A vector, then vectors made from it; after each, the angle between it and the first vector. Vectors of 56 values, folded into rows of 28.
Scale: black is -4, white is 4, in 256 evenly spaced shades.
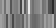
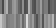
partly aligned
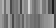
nearly parallel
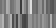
partly aligned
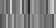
nearly opposite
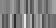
orthogonal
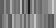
nearly opposite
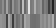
nearly parallel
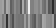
nearly parallel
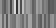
partly aligned
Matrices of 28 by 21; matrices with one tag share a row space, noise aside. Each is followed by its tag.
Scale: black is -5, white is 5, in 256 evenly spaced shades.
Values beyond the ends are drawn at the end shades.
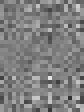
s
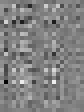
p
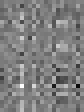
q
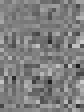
s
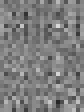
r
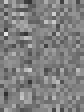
p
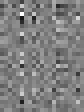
q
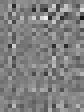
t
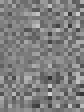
s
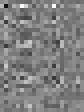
p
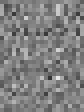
r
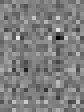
r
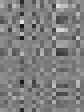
q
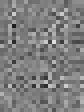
t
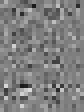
p
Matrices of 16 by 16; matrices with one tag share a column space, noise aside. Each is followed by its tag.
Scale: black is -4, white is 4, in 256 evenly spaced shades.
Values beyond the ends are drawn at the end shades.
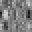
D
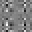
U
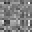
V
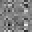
U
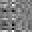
U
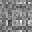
V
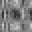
D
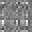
V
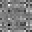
U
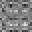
U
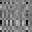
V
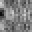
D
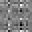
U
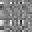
V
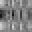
D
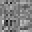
V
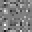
U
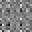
U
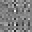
U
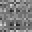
U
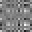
U
